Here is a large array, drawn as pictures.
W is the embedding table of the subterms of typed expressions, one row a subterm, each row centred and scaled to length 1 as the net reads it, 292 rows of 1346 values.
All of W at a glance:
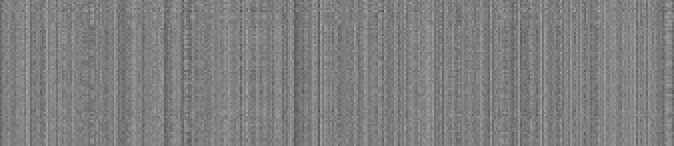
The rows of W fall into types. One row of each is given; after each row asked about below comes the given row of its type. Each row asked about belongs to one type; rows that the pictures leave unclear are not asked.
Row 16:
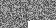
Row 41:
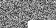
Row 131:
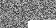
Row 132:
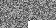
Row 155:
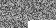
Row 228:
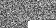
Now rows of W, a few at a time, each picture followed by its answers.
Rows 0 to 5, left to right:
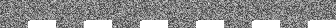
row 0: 41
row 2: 131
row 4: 41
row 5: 155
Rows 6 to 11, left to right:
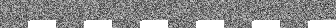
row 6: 16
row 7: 16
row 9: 131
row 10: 228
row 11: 131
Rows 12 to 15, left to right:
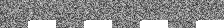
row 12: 132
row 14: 41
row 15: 132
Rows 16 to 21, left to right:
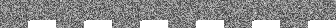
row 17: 132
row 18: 16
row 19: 228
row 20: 132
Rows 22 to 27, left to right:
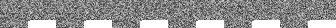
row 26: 41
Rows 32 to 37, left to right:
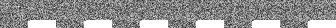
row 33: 155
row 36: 41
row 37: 228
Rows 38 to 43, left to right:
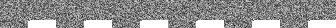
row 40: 131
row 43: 16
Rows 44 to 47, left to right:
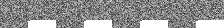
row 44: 16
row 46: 132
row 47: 131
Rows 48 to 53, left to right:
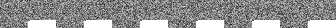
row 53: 228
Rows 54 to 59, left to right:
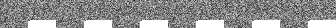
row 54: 132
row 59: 131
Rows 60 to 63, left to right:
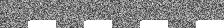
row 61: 155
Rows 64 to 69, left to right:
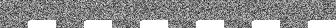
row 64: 41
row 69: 41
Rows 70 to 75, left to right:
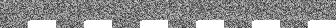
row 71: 131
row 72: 131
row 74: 155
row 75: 155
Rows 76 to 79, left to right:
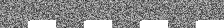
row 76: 155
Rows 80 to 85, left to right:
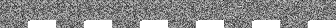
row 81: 131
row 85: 41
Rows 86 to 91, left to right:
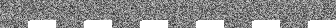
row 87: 41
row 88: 228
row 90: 131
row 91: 16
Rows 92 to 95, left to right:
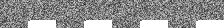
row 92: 16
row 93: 132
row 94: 131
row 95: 155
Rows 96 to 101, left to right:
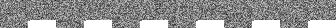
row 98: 41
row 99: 41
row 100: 16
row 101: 132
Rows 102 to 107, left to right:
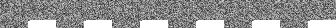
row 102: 131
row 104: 16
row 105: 41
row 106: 41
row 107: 131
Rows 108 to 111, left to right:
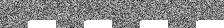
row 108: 41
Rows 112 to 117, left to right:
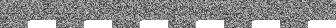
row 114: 155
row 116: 41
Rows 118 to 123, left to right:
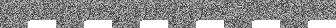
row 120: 16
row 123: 131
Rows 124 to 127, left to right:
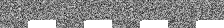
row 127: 16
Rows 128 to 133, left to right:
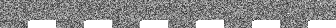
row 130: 228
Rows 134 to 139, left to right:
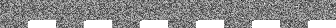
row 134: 131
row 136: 41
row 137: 131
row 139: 228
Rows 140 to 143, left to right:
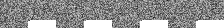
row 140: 132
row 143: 41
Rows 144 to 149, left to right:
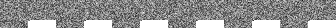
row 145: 132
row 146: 16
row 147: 131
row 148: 132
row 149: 41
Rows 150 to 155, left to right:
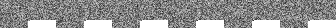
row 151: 16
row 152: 16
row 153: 132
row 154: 132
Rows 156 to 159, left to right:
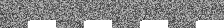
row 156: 228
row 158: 132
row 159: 228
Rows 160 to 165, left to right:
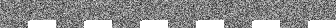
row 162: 132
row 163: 16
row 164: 131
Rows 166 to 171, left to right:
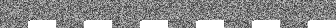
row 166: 132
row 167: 228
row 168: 41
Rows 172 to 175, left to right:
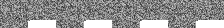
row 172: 16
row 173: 155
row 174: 41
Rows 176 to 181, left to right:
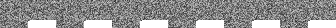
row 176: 41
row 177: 228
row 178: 155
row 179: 41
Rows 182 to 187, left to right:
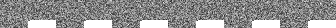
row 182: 155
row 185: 155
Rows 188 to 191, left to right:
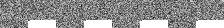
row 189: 16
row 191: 16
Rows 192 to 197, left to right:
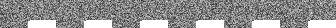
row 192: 228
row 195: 41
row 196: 155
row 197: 132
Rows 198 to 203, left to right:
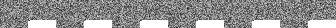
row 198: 132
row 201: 228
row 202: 155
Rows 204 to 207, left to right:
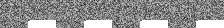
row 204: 41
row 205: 132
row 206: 155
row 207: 16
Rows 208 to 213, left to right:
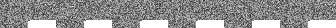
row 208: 155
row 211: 228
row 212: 16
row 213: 155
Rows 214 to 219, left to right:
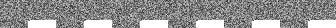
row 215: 41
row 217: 131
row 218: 155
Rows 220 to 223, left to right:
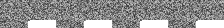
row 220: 41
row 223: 228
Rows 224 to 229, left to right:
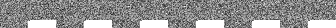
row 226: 228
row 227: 228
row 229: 155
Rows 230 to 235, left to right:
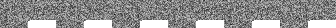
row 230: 228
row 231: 41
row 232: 16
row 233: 228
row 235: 16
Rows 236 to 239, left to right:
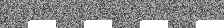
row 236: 132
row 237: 16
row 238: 228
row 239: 155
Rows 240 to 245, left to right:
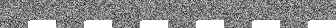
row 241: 132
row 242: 16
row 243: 131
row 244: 41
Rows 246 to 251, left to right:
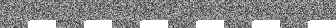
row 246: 155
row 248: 155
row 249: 131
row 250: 155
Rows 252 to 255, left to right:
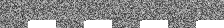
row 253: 155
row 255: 132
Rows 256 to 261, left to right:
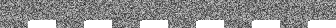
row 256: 155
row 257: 132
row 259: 132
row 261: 155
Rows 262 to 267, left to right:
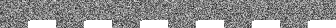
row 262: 132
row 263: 228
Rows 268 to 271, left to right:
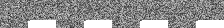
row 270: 41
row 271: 41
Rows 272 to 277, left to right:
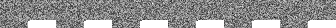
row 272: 228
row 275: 155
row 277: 41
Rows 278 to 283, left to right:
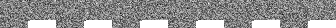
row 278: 41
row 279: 132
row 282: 131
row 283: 16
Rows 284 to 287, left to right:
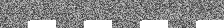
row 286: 41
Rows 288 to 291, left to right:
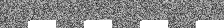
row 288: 132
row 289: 131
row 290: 41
